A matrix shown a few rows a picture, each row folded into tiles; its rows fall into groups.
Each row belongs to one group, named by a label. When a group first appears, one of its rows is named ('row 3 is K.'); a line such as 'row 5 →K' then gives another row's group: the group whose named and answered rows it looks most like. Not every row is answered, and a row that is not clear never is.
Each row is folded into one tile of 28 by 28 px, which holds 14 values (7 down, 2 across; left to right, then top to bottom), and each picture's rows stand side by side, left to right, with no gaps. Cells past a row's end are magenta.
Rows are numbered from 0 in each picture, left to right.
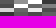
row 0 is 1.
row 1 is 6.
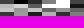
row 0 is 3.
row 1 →1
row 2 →6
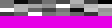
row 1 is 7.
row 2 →7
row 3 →3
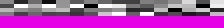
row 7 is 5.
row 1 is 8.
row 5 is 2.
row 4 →7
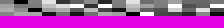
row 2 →8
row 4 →2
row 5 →7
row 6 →6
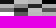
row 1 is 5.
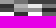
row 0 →2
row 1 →7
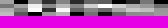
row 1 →6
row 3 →8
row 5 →3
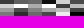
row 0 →8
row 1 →8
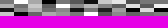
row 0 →2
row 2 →7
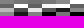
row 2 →2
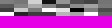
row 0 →2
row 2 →5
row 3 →7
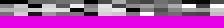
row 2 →5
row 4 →5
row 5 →7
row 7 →1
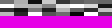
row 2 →8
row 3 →2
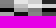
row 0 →2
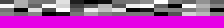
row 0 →7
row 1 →8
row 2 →6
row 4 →5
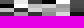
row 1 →3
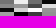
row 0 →2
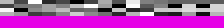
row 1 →6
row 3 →7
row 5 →2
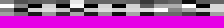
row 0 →7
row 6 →8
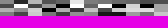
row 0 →8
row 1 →5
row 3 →8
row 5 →1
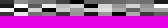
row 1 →5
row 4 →1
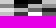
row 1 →7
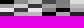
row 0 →1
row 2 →2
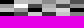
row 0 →1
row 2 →5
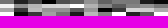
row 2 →8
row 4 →2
